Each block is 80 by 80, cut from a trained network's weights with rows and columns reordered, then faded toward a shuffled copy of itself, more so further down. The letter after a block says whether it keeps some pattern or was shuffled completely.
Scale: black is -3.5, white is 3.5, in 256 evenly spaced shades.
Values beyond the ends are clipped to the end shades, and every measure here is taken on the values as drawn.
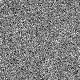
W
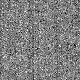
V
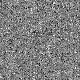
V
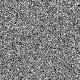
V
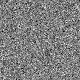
W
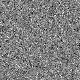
W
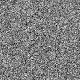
V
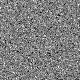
W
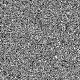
V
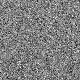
W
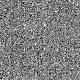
V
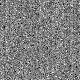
V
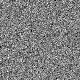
W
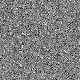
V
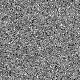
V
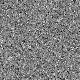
W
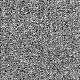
V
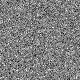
W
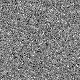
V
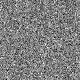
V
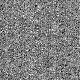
V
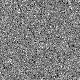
W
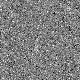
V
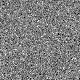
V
